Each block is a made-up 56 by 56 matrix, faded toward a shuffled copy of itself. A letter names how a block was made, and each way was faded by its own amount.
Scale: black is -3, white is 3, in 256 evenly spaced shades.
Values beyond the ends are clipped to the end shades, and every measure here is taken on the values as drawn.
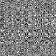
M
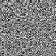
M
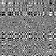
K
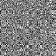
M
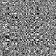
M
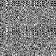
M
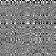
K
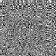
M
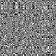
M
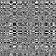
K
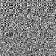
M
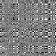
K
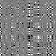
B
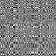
K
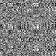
M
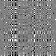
B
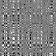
B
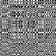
K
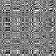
K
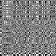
K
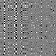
B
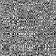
M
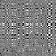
B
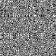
M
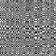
K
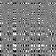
B
